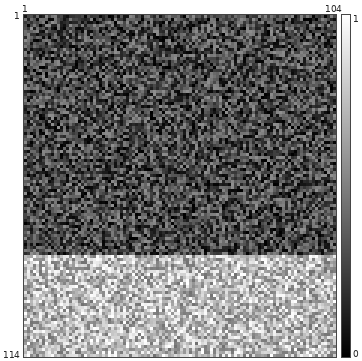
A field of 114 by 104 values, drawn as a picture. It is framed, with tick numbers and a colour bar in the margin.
Stripes: none. Seam: horizontal, 70% of the way down, the bottom part higher. Average level on the scale: 40%.
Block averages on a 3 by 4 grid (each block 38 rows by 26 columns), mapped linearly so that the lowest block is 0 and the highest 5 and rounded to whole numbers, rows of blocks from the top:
0 0 0 0 | 0 0 0 0 | 5 5 5 5
